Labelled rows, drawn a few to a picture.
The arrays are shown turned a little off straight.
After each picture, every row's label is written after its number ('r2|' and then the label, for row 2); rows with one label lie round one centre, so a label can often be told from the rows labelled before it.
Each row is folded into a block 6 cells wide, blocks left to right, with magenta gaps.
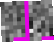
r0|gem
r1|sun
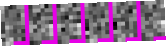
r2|sun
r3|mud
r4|mud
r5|sun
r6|sun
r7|mud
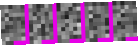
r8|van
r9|sun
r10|mud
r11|van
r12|van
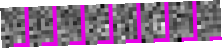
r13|gem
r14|gem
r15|gem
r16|mud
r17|sun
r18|mud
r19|van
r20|gem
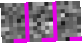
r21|gem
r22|mud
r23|van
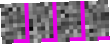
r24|gem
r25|sun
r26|van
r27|gem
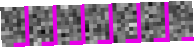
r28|gem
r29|sun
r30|gem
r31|sun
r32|mud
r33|van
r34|gem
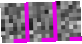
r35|sun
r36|sun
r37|mud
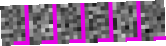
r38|gem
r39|mud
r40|gem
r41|van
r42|sun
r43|gem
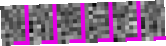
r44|gem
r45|sun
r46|gem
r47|van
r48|mud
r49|sun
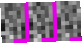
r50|sun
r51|sun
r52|sun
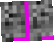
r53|van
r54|van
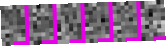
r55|gem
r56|van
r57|sun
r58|gem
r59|gem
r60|mud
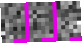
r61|sun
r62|van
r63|mud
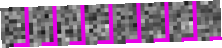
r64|van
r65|sun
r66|sun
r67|mud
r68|van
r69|van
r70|mud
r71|gem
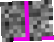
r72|van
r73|mud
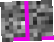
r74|mud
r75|van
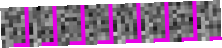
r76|sun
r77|sun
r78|van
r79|gem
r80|sun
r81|sun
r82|van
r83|sun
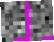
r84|mud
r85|gem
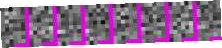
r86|van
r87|mud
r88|gem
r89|gem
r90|van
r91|gem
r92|mud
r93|gem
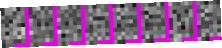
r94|mud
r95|gem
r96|gem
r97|van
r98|van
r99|van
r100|sun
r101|van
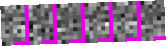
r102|mud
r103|sun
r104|gem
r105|mud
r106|mud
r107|gem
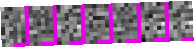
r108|sun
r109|gem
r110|mud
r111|van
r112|gem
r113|mud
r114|mud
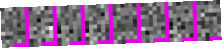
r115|gem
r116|mud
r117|sun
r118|sun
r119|van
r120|gem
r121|sun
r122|van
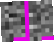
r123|van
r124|gem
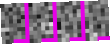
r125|gem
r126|mud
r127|sun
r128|sun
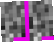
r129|sun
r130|sun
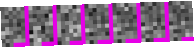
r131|gem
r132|sun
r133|mud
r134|gem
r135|gem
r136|gem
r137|gem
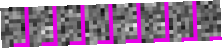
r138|van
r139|mud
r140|van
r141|sun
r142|mud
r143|mud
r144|sun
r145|gem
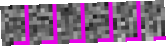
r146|van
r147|van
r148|gem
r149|van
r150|sun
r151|sun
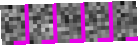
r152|van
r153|mud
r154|gem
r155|gem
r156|van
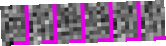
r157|van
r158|sun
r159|gem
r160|gem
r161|sun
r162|sun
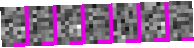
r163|mud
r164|van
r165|mud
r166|van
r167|sun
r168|mud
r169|van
